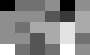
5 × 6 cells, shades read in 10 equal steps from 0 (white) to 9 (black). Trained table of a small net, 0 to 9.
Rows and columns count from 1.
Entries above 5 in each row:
2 2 0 1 1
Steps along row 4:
same up down down up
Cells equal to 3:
5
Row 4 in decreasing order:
6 5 4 4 3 1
